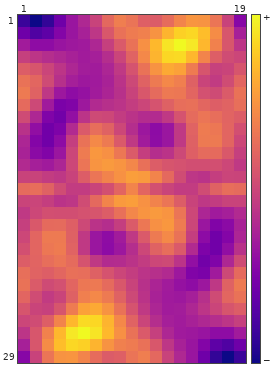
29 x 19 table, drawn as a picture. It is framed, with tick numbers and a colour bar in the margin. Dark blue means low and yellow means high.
There are no lone odd cells. There is no overall slope. A half turn leaves it unchanged. The field is mottled with small blotches.
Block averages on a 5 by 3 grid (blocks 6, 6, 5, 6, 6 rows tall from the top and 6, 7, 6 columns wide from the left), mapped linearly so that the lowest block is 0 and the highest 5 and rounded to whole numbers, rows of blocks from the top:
0 4 5
1 2 4
2 5 2
4 2 1
5 4 0
